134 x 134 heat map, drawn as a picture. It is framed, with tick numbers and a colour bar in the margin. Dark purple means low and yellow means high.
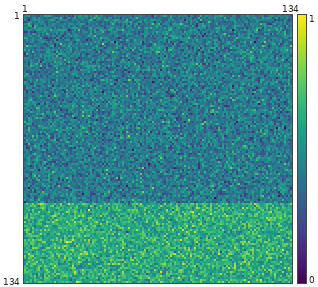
Stripes: none. Seam: horizontal, 70% of the way down, the bottom part higher. Average level on the scale: 50%.
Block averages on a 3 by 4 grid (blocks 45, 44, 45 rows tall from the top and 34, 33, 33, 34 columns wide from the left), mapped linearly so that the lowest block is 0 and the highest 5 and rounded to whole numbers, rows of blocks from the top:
0 0 0 0
0 0 0 0
5 5 5 5
